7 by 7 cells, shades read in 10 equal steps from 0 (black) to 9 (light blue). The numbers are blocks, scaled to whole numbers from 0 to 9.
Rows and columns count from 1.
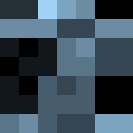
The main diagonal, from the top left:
2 6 1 5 4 0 7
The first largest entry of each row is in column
3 1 5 4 3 3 6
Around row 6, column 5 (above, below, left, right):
4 3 4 0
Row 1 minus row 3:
1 2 8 2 0 -3 -3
